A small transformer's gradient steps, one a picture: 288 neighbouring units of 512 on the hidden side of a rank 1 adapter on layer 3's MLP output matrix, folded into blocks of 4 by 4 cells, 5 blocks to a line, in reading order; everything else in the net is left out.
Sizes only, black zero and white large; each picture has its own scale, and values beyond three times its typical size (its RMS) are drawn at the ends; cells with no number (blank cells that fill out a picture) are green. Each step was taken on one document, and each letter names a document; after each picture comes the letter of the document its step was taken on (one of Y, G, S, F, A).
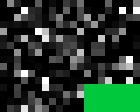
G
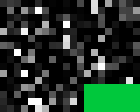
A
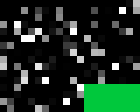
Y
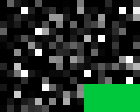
G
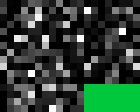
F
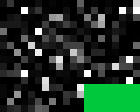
G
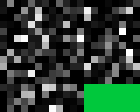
F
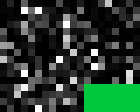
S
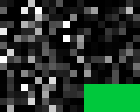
F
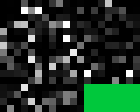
S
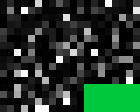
S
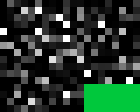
G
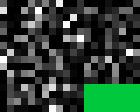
F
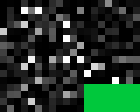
S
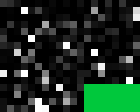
A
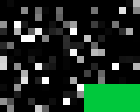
Y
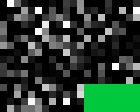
G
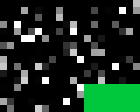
Y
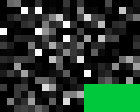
G
